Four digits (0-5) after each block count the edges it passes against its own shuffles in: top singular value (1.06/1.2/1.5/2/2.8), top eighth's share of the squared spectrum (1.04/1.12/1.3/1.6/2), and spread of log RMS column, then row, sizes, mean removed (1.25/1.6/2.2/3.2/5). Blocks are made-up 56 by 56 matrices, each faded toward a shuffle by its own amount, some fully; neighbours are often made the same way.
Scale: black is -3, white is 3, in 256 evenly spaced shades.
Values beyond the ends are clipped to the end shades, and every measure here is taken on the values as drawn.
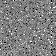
1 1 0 0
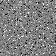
0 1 0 0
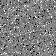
0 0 0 0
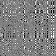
5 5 3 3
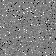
0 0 0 0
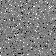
0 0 0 0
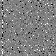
3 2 1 0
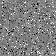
2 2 0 0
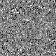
3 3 1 1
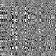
4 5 3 3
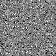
2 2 0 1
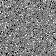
0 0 0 0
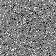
0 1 0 0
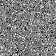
2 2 0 0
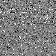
1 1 0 2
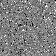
0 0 0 0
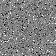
0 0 0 0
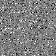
1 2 0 2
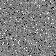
0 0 0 0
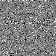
0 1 0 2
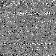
1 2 0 2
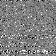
2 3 0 3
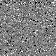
1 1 0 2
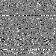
2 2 0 3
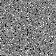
1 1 1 0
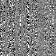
2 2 4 0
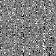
1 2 3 0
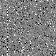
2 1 1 0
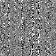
1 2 3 0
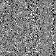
1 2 3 0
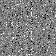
1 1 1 0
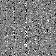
2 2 2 0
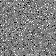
1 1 0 0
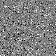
2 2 1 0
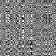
4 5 4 3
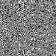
2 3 1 0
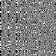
4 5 3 2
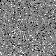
2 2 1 0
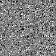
3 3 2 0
